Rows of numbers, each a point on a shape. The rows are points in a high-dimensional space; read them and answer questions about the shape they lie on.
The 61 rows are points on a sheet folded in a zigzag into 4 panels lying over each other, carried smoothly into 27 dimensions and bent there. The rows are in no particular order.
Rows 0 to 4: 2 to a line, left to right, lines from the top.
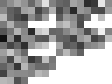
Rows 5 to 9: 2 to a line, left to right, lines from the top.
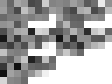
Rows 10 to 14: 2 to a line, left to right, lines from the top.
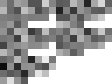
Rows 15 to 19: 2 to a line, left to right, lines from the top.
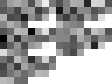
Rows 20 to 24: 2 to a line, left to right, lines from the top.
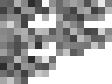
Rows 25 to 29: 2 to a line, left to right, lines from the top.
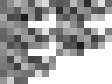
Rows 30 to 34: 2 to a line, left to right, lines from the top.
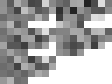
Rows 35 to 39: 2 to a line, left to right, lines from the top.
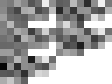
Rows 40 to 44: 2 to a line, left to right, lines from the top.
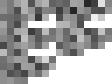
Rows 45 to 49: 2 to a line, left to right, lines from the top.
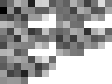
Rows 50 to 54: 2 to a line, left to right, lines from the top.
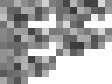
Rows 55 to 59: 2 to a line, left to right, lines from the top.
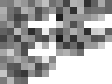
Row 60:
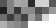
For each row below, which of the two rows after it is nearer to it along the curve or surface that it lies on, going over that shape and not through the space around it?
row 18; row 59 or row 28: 59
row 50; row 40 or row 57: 40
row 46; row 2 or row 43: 43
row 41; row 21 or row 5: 5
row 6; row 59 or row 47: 59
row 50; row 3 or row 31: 3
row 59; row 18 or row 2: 18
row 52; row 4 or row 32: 32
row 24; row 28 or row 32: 32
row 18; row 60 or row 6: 6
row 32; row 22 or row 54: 22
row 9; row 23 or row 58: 23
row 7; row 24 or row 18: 24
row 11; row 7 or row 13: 7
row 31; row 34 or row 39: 34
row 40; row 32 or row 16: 32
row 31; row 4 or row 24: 4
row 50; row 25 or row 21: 21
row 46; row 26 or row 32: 32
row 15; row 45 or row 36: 45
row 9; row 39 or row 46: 46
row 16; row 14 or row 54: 14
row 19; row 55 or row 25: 55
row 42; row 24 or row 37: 37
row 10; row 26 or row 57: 57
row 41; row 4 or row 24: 4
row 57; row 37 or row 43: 37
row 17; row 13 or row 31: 13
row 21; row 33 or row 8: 33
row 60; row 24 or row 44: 24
